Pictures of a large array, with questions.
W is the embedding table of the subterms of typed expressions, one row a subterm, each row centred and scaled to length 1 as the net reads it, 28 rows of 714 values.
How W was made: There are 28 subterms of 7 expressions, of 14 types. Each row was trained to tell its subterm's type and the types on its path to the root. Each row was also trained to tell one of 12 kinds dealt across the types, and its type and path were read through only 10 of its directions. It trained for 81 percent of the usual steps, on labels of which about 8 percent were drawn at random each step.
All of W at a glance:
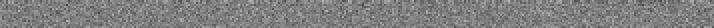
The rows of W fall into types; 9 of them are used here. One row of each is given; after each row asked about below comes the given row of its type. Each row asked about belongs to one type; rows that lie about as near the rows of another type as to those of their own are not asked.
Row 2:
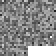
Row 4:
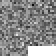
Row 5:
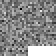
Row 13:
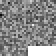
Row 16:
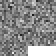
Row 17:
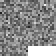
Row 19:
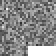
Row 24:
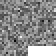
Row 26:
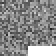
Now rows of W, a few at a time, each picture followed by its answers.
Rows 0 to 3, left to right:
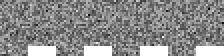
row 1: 2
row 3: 26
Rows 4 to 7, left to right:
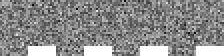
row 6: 17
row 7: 26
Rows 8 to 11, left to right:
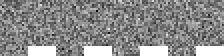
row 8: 5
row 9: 19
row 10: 24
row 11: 19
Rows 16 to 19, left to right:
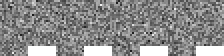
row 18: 13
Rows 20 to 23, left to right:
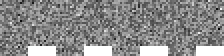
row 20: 5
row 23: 16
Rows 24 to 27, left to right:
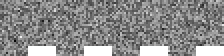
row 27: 17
